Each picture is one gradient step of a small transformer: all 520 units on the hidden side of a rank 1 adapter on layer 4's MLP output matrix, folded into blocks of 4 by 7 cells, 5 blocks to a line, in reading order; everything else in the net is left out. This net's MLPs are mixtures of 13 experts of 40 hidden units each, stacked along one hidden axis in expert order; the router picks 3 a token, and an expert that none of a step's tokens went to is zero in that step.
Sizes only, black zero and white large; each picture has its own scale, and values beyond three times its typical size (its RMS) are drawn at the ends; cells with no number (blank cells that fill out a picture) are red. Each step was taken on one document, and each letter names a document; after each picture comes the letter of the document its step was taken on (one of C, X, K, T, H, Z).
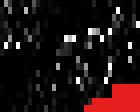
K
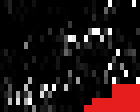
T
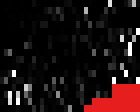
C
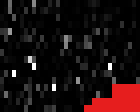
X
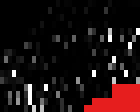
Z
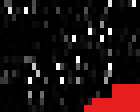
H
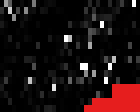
K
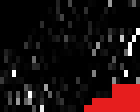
Z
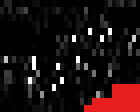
H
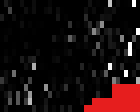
T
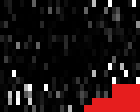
Z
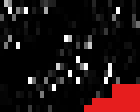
K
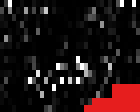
K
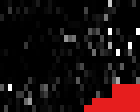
T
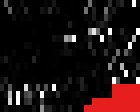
T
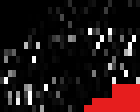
Z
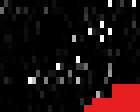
H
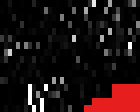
C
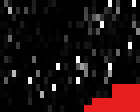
K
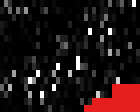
H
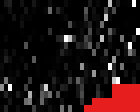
T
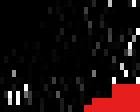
Z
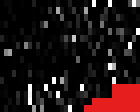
Z
